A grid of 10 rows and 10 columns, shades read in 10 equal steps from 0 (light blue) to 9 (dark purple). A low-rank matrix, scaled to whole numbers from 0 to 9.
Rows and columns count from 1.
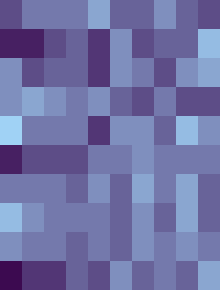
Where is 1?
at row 2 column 10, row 5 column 9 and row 8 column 1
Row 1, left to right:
6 4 4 4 2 5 5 3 5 6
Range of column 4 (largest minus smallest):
2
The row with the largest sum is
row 2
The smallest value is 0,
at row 5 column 1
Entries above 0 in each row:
10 10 10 10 9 10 10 10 10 10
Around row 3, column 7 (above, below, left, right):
6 6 3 6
